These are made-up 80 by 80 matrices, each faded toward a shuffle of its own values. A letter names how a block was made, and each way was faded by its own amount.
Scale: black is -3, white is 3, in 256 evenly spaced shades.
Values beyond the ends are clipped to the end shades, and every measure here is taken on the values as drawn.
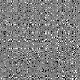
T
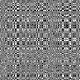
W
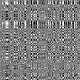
W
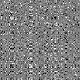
T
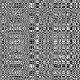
W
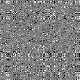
T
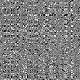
T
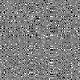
T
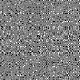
T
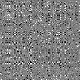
T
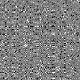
T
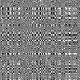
W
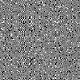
T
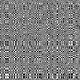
W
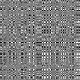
W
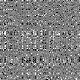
T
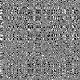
T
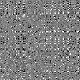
T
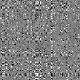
T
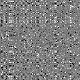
T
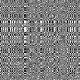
W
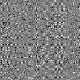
T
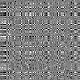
W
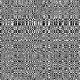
W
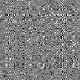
T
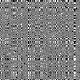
W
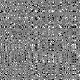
T
